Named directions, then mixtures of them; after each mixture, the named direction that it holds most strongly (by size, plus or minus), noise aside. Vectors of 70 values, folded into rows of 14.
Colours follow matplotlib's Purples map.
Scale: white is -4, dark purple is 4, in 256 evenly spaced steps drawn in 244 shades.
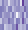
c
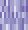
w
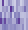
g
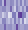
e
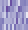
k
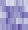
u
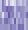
u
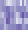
u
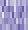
w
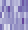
w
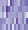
k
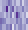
c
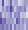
g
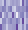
c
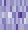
e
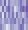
w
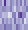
e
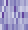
w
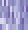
w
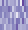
c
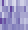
g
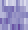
u
